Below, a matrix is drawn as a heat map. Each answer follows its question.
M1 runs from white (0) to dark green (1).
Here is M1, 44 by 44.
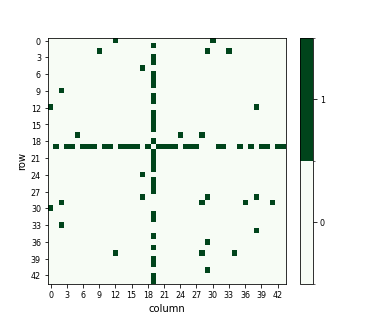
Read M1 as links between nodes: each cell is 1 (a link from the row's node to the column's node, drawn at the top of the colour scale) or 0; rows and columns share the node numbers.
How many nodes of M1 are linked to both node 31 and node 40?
1
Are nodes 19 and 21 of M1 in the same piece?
yes
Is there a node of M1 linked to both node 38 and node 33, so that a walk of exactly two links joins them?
no
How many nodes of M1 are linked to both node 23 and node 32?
1
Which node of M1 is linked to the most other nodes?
node 19
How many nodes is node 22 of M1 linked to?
1
